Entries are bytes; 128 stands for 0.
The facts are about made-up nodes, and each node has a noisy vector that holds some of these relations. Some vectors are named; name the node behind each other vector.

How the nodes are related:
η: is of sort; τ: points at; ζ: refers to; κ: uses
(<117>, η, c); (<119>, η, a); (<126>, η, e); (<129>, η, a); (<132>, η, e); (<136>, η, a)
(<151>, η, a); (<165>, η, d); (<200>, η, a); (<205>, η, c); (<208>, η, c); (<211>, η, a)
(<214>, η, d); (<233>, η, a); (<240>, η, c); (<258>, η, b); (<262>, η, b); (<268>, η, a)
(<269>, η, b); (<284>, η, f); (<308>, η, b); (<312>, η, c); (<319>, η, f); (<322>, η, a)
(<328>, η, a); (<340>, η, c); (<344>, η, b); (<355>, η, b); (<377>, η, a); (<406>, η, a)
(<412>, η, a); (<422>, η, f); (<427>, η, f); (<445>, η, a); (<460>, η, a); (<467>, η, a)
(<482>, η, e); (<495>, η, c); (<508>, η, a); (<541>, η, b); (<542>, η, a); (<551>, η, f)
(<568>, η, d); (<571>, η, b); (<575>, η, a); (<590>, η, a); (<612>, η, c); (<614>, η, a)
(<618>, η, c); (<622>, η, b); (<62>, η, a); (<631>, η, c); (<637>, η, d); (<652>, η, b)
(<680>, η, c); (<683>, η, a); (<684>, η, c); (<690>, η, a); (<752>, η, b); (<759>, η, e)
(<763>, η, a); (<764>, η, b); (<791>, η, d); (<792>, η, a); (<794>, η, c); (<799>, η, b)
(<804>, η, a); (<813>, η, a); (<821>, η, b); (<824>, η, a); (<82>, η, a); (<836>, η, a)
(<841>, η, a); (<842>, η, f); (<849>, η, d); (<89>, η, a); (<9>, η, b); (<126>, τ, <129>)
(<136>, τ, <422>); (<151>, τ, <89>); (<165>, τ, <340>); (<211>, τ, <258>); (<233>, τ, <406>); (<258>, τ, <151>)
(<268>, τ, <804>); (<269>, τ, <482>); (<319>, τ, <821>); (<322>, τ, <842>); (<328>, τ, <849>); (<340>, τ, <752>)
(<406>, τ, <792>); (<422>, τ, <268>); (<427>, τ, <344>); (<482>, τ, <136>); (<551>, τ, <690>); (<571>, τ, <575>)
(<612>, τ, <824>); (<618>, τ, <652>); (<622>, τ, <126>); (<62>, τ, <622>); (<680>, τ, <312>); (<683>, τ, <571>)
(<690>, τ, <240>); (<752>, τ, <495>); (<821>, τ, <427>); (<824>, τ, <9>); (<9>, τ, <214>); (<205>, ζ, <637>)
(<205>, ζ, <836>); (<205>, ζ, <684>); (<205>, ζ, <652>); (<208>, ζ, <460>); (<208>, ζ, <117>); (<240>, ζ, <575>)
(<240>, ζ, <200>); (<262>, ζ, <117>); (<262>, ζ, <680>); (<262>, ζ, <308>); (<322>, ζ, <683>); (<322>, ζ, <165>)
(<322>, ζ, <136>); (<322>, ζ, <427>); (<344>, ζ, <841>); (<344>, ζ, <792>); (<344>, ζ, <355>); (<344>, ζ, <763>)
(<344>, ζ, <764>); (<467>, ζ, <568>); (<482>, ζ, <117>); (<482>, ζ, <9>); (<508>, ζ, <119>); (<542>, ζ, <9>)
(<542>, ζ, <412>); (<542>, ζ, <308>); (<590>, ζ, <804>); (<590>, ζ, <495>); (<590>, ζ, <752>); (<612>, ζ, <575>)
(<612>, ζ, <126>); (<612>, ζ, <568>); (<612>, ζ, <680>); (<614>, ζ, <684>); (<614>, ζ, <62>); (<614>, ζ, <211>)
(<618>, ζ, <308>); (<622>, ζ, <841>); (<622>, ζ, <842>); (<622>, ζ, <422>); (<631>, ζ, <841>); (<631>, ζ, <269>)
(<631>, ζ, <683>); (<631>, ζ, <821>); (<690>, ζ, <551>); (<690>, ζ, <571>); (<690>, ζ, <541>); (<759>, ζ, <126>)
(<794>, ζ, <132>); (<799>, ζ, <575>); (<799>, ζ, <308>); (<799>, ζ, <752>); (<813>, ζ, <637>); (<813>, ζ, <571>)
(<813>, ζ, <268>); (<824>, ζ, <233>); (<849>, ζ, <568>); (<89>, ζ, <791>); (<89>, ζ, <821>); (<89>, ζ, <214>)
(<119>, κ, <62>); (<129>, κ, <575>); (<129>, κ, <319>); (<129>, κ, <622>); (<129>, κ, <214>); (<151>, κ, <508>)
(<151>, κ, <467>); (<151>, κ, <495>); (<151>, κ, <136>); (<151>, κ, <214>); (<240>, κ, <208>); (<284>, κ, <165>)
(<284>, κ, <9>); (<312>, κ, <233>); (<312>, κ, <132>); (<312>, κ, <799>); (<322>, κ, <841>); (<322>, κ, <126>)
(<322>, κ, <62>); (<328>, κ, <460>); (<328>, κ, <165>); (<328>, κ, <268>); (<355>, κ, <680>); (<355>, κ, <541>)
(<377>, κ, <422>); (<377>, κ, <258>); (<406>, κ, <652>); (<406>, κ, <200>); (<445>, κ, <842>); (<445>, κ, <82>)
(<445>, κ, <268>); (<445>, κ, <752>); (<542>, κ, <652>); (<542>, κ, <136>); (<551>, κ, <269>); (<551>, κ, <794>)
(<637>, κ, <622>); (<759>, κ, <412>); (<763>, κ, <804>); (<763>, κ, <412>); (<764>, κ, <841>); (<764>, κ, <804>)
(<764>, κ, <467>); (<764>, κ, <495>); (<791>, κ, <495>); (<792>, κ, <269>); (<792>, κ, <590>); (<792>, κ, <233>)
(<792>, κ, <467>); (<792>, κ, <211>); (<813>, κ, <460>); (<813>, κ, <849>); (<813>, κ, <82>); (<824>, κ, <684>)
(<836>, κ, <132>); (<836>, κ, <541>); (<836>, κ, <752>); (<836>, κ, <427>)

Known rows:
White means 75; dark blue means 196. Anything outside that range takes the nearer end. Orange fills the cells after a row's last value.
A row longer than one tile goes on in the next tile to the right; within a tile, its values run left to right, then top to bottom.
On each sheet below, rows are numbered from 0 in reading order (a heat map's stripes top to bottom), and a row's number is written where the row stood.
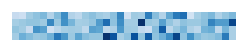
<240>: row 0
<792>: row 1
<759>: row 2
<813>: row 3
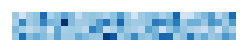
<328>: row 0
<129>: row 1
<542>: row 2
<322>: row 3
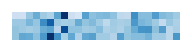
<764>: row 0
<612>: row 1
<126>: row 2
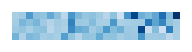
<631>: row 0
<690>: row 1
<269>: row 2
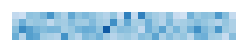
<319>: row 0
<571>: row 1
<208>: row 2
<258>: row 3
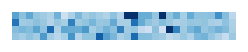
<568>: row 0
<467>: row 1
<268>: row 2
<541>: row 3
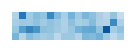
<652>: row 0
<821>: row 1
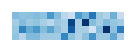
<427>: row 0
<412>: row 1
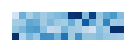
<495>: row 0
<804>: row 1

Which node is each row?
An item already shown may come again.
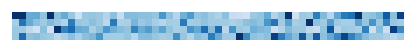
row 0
<268>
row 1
<211>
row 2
<427>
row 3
<214>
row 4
<151>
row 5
<759>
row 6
<136>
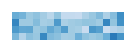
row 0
<508>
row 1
<240>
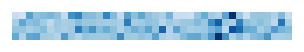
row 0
<612>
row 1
<842>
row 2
<568>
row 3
<764>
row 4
<211>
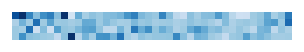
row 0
<482>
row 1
<495>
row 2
<842>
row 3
<622>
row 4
<355>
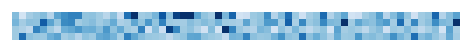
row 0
<637>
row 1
<575>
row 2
<136>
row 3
<422>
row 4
<406>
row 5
<328>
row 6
<824>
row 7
<328>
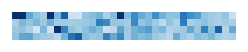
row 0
<422>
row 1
<791>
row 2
<132>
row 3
<849>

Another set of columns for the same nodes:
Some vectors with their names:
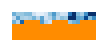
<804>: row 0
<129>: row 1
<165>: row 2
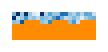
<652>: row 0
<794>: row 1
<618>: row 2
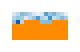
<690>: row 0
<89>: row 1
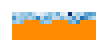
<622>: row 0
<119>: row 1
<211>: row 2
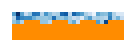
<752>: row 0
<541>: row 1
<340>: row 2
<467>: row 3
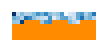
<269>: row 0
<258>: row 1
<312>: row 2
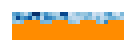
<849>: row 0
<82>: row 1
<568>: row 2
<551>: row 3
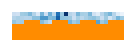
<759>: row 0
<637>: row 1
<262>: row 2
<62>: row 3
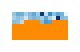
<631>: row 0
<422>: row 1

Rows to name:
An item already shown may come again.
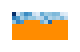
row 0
<136>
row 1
<804>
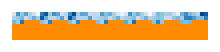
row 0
<412>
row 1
<495>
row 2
<495>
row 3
<412>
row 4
<412>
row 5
<683>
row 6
<82>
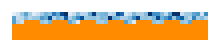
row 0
<129>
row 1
<284>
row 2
<836>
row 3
<132>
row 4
<836>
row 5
<849>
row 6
<791>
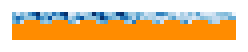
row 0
<328>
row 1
<284>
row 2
<836>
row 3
<460>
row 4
<508>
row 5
<340>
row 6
<824>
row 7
<126>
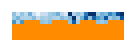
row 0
<841>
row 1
<759>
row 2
<268>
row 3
<284>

